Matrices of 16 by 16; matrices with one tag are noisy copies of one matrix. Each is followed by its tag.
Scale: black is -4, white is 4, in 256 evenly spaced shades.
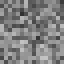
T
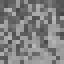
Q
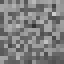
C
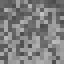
Q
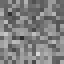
T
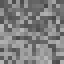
T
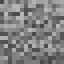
C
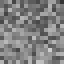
T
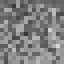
Q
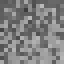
Q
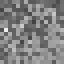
Q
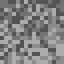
Q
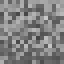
C
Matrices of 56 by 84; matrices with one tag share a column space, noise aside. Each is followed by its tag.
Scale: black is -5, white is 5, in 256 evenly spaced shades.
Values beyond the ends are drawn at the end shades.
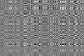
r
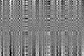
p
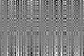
p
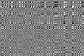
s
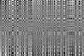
p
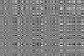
r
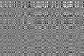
s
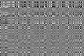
s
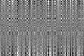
p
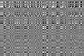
s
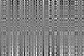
p
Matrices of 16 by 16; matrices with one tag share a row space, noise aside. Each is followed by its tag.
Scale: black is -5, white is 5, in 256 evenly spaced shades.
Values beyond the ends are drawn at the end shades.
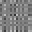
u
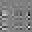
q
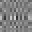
u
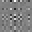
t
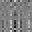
t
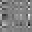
q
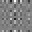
t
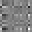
q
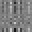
t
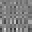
u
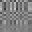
u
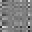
q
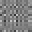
u
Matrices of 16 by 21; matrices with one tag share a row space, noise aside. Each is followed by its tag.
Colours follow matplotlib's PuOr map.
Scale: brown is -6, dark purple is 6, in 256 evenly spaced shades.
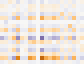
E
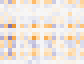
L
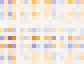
L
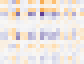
E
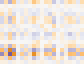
L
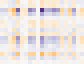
E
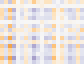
L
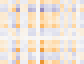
E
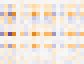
L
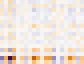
L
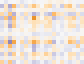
L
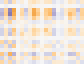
L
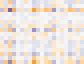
L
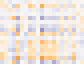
E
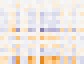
E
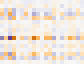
L
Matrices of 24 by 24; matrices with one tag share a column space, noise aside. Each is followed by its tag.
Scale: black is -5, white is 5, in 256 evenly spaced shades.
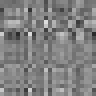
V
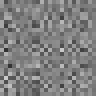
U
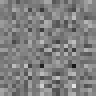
U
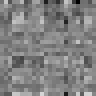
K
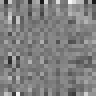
K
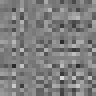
U
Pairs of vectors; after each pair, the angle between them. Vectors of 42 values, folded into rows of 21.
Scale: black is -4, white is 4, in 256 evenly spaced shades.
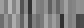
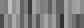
nearly parallel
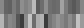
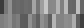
orthogonal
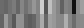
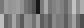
partly opposed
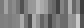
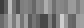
orthogonal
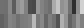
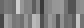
partly aligned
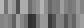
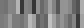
partly opposed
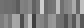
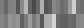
partly aligned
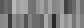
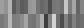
nearly opposite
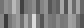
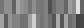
partly aligned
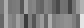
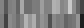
nearly opposite
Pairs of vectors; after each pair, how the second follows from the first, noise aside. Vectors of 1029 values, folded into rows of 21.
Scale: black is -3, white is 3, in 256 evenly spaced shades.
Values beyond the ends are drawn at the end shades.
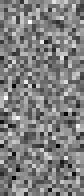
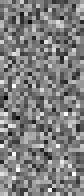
negated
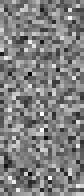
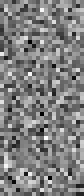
negated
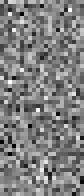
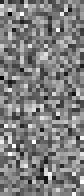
negated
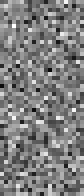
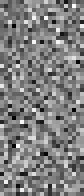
negated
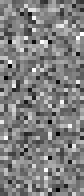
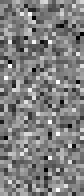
negated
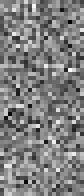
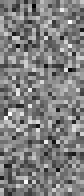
negated
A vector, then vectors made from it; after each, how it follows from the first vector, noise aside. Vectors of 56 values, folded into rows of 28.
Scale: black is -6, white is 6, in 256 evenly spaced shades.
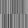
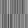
copied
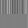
partly zeroed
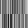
scaled up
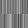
wrapped around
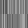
wrapped around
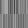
wrapped around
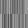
copied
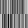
scaled up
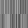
wrapped around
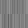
shrunk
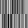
scaled up
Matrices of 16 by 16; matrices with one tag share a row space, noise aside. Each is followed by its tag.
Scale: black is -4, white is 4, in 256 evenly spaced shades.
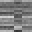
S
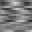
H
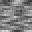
H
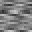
H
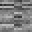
S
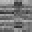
S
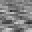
H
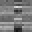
S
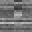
S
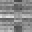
S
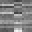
S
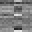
S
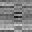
S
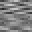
H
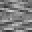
H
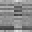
S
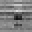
S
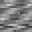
H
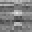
S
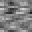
H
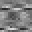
H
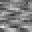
H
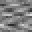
H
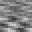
H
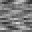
H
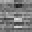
S
